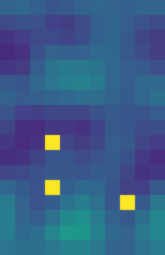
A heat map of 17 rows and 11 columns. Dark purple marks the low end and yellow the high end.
Average level on the scale: 30%. Lone odd cells: 3, each higher than its neighbours. Histogram: skewed, a long tail of high values.
